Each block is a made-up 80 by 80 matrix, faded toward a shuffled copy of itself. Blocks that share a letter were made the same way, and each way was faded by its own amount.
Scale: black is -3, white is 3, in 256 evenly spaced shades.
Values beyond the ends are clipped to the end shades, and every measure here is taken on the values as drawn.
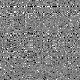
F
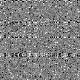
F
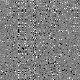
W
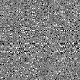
F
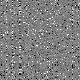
W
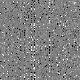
W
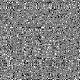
F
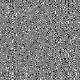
W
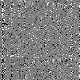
W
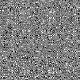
F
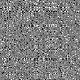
F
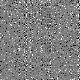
W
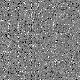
W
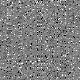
W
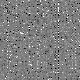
W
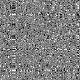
F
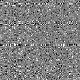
F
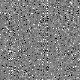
W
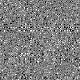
F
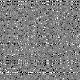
F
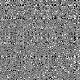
F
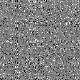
W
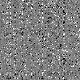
W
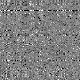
F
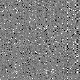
W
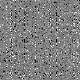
W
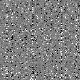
W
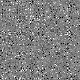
W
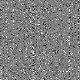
W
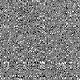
F
